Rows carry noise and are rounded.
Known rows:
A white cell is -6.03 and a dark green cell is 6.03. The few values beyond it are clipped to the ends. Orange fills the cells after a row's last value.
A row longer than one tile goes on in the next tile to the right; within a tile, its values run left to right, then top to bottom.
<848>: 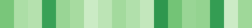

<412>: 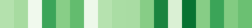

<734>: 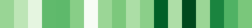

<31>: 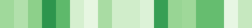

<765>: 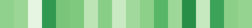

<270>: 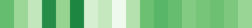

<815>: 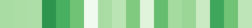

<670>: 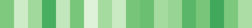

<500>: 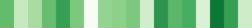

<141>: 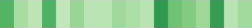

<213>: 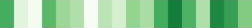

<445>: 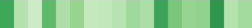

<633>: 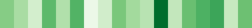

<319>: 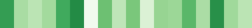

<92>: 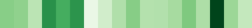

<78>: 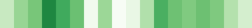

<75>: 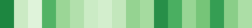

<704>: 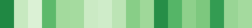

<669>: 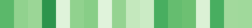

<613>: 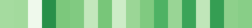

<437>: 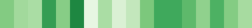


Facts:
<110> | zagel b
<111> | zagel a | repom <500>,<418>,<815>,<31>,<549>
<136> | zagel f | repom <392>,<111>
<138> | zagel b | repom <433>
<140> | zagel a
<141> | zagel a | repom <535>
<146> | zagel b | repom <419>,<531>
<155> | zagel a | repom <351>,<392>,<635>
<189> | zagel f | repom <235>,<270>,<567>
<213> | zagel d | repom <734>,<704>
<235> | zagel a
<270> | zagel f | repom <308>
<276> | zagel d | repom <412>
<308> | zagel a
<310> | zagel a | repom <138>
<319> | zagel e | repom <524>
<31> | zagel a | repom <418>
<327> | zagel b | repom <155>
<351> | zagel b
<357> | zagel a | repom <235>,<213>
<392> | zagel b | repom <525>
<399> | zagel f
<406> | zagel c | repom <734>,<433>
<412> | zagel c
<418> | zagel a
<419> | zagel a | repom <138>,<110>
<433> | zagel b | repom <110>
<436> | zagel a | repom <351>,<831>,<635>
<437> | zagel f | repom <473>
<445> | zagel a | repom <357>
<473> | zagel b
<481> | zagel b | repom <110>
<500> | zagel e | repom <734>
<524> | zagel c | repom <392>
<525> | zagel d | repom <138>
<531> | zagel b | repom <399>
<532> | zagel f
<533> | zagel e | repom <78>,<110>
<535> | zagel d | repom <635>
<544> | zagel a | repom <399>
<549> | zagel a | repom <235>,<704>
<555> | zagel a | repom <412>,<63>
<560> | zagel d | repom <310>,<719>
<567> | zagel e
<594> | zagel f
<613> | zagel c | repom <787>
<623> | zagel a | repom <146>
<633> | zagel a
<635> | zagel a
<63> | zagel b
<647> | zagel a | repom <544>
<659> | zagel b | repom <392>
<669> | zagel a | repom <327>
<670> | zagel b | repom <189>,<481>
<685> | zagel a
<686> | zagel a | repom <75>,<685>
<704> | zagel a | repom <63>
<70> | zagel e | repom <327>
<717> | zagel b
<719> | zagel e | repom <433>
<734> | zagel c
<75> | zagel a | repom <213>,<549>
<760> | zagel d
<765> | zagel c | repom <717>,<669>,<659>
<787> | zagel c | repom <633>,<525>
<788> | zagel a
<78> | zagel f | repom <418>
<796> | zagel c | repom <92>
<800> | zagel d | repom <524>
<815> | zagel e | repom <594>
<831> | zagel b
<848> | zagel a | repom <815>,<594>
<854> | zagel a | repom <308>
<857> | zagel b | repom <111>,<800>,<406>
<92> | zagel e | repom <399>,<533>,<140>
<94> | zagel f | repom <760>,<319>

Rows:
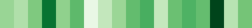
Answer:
<531>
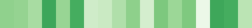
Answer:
<70>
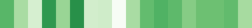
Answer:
<189>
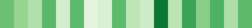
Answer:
<635>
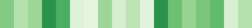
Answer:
<111>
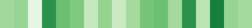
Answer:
<796>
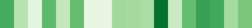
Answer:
<235>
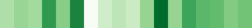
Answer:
<594>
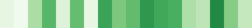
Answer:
<138>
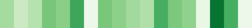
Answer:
<719>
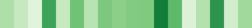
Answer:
<310>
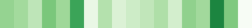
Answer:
<533>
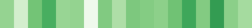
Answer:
<857>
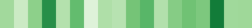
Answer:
<146>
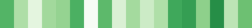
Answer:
<800>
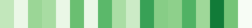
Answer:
<433>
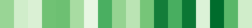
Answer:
<406>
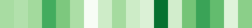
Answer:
<418>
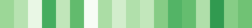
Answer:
<276>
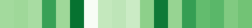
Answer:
<532>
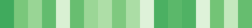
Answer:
<155>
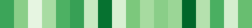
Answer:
<524>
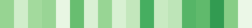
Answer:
<481>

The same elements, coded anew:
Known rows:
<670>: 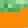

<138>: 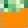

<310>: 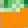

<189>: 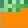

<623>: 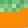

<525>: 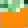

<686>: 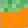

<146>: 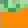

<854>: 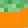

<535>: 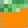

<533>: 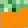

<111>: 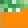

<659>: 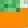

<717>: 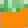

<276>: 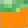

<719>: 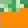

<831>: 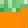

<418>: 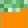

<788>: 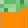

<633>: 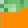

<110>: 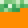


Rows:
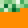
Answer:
<433>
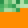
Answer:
<136>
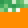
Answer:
<31>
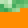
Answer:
<760>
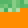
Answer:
<848>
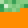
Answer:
<567>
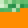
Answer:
<734>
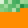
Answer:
<412>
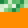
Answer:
<544>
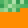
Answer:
<270>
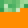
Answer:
<815>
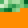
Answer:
<213>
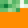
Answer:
<392>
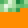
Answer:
<399>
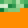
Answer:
<500>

